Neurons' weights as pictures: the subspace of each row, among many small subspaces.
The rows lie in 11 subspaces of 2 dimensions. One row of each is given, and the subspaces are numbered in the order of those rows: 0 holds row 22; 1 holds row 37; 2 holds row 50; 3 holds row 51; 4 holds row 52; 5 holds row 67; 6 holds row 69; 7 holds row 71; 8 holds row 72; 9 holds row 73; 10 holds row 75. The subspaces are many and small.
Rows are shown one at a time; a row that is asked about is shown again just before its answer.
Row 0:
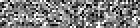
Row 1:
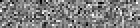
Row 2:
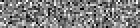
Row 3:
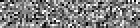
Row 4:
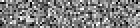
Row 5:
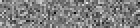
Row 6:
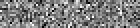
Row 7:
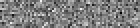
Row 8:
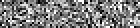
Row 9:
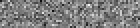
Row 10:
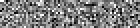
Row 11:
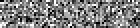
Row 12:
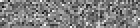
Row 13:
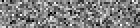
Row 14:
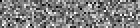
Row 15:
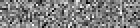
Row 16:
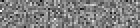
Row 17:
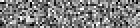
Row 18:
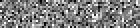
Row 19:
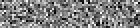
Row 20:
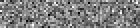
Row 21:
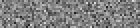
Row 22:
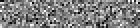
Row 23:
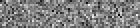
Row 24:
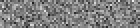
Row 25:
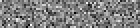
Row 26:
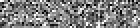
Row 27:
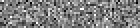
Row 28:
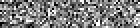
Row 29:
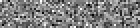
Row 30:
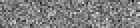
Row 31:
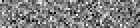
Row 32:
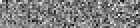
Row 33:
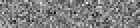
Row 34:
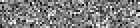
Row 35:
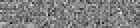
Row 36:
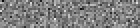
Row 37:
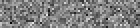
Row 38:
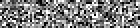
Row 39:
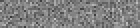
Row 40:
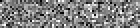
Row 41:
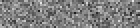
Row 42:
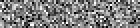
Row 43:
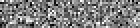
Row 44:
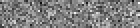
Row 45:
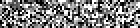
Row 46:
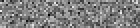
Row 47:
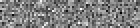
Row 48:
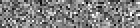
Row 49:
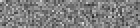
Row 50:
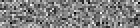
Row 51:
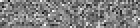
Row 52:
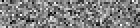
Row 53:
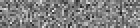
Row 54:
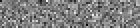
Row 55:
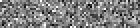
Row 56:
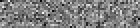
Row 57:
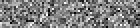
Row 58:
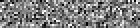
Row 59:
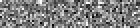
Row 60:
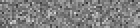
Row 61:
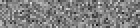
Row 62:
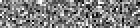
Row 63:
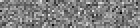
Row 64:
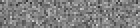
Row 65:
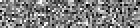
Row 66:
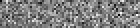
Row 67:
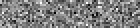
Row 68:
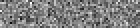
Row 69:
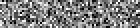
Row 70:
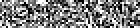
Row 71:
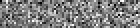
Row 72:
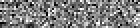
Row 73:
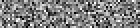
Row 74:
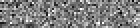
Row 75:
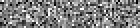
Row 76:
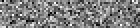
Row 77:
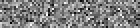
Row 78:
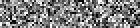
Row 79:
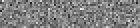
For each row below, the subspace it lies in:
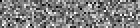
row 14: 9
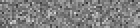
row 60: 5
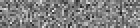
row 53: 1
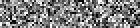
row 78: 1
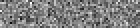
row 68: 6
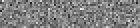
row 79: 7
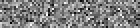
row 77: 1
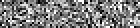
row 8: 2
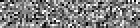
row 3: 0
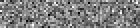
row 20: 4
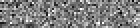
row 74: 8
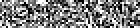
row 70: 2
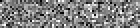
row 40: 6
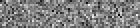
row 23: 10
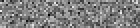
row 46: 4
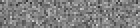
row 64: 10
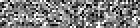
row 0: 3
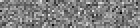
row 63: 5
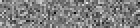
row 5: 8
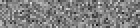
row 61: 6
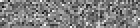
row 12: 3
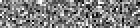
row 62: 8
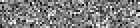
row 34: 0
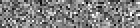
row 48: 0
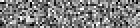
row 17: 6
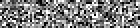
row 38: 5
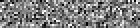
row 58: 0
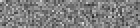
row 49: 10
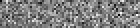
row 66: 7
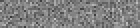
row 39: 10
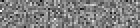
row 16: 7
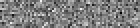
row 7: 2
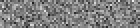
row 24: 9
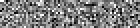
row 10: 7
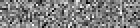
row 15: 1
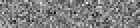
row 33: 5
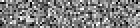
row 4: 6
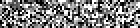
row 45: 6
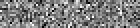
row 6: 1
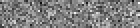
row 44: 0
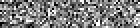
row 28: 8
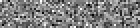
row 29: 3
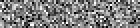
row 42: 9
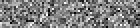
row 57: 1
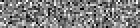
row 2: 10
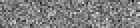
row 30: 0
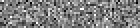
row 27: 10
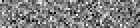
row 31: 4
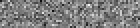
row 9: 3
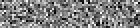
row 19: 2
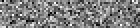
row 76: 4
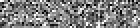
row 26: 3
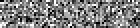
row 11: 5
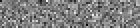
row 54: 4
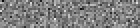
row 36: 7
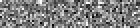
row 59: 8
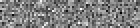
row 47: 2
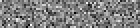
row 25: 9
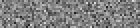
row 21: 9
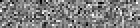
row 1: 0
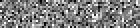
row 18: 4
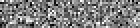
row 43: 5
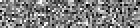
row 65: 2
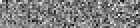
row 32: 7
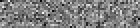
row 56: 3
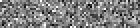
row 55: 9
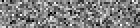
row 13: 4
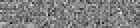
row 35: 8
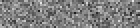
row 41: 0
